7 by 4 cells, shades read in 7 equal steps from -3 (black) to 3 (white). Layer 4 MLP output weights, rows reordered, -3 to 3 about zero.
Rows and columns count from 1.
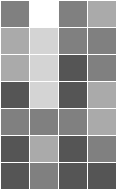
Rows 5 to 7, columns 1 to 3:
0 0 0 / -1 1 -1 / -1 0 -1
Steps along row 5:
same same up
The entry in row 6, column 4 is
0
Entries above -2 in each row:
4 4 4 4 4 4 4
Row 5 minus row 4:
1 -2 1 0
